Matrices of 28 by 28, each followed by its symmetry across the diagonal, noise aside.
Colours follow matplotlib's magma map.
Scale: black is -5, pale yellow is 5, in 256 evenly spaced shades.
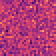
antisymmetric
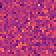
neither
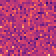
neither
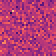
antisymmetric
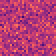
neither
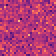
antisymmetric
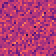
symmetric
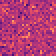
neither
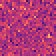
neither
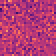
antisymmetric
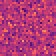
antisymmetric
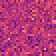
neither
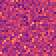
neither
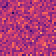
symmetric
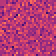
symmetric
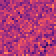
symmetric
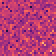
symmetric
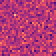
symmetric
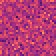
symmetric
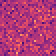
symmetric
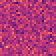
neither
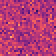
antisymmetric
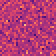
symmetric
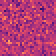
antisymmetric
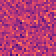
antisymmetric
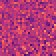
antisymmetric
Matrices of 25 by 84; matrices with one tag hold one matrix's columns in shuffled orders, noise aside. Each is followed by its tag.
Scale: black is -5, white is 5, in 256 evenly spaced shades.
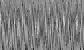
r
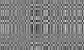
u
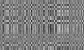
u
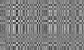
u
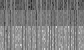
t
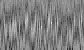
r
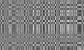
u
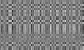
u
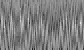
r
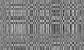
u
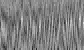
r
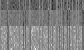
t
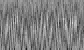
r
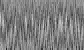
r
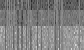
t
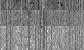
t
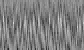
r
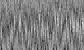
r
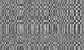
u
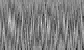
r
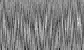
r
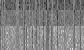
t
